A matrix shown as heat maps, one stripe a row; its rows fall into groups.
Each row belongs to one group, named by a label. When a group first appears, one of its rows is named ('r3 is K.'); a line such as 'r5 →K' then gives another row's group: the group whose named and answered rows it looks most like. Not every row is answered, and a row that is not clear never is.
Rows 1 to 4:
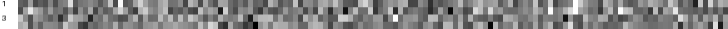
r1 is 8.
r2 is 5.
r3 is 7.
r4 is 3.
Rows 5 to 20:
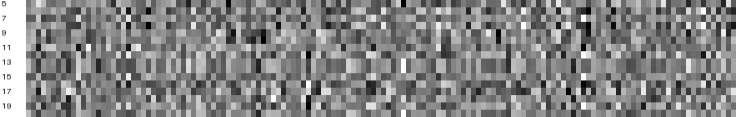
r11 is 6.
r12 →8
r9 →3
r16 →6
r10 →3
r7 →8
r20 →7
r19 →8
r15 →8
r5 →5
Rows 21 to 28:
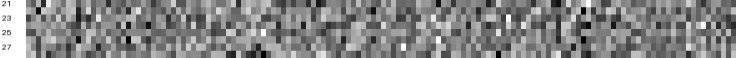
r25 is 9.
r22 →6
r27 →7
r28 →3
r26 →6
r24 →6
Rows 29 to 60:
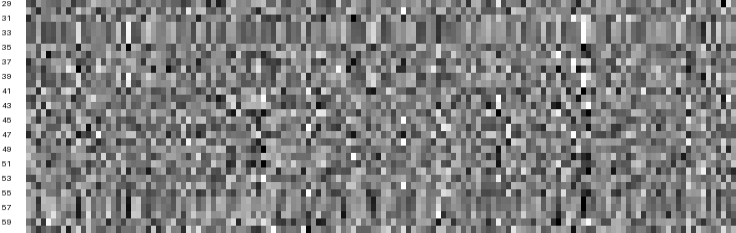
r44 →3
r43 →9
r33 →8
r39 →8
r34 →8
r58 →6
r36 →3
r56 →6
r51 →3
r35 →6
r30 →7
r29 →9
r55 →6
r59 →9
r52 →6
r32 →8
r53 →9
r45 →7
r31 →5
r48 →7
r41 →6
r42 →9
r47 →5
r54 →7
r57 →6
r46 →6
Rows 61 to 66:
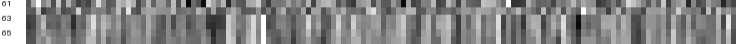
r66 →9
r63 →9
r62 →8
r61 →5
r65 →9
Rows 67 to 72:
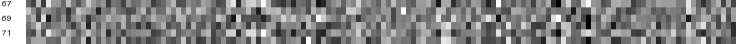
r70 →6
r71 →9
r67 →9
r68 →7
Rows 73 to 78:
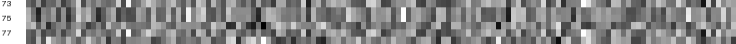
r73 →8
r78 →9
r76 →3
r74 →7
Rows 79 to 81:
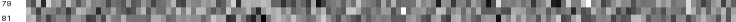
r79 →9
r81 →3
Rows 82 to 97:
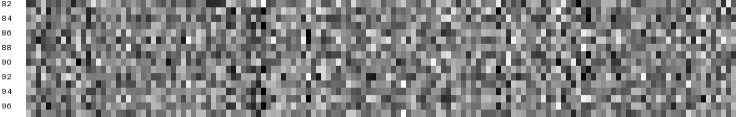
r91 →3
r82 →9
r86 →8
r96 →3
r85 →3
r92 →6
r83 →3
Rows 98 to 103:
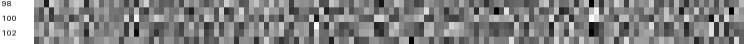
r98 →6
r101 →6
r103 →5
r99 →9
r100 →8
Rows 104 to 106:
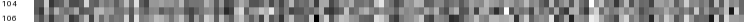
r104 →8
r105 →9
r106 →8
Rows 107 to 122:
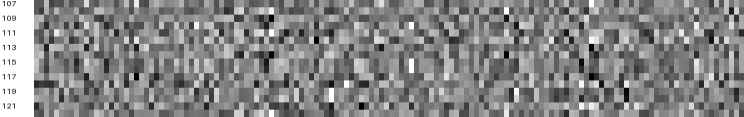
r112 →8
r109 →3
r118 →5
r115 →7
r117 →6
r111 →9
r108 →9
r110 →7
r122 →9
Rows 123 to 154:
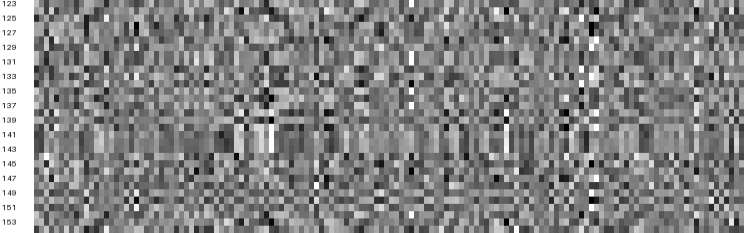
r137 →7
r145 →6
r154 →5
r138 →9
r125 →5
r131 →7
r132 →5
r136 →3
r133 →8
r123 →7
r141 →9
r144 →5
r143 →9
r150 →6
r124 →3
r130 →7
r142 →9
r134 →5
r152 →7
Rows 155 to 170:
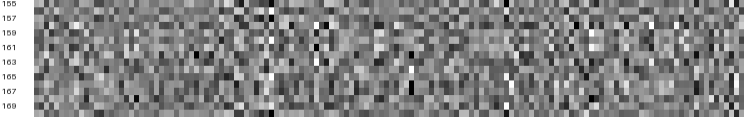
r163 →6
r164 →7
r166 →5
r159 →8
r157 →3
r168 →6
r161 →8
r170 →3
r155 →3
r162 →5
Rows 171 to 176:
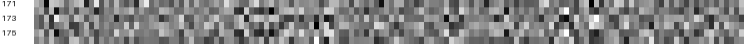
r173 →9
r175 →3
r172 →3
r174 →8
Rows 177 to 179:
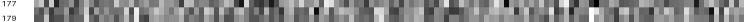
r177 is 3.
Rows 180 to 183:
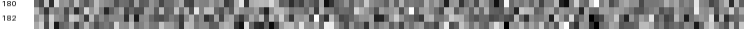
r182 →6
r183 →3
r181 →7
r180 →9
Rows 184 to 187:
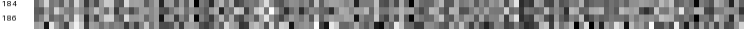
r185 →9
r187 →6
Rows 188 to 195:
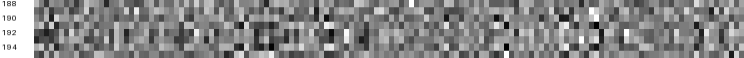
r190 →9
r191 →3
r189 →8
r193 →5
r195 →9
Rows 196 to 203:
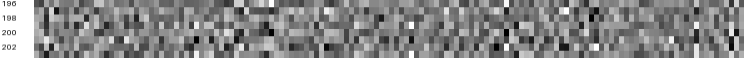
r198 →6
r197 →3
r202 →9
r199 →7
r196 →9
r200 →3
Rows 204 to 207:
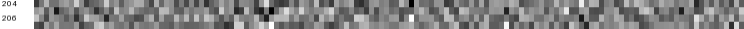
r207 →9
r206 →7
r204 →5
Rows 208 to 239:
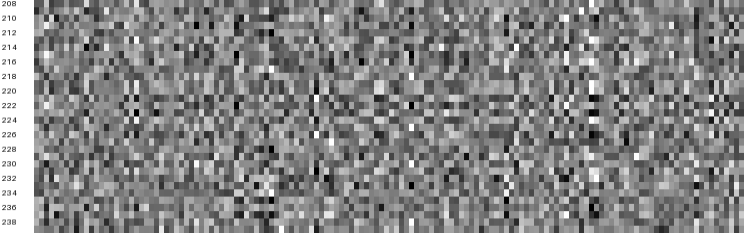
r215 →5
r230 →7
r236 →6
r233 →5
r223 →6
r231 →8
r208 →8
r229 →5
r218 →7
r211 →5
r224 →8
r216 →5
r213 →8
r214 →5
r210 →3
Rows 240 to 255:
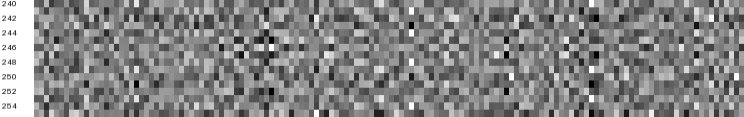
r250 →5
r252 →3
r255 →6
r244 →7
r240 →8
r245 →3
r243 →5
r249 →8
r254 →7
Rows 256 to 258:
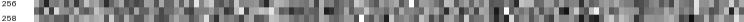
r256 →7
